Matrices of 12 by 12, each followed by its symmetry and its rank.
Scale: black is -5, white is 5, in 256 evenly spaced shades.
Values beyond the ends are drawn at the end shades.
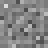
symmetric, full rank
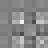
symmetric, rank two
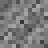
symmetric, full rank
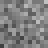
antisymmetric, full rank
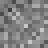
symmetric, full rank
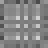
symmetric, rank one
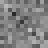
symmetric, full rank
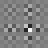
symmetric, rank one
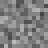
antisymmetric, full rank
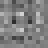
antisymmetric, rank two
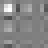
symmetric, rank one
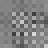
symmetric, rank two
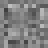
antisymmetric, rank two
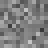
antisymmetric, full rank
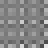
symmetric, rank one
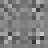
antisymmetric, rank two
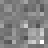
symmetric, rank two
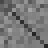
symmetric, full rank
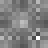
symmetric, rank two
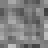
antisymmetric, rank two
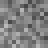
antisymmetric, full rank
